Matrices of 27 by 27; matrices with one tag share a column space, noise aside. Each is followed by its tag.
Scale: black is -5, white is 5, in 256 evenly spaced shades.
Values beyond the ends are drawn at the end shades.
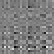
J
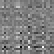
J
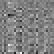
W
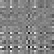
J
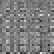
W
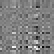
J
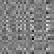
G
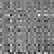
W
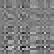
J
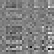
J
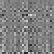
W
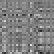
W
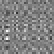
G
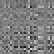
J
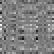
G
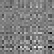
J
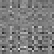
J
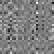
G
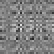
G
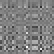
J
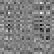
G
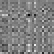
W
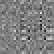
G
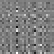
W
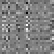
G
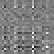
J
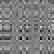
G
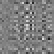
G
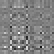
J
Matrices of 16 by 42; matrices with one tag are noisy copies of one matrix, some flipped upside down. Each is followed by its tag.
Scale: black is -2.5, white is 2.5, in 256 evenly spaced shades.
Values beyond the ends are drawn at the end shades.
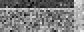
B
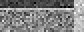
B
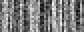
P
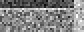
B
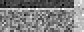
B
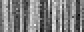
P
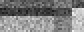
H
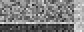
B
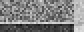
B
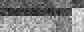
H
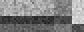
H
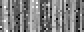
P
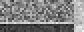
B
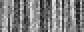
P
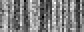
P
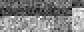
H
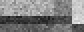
H
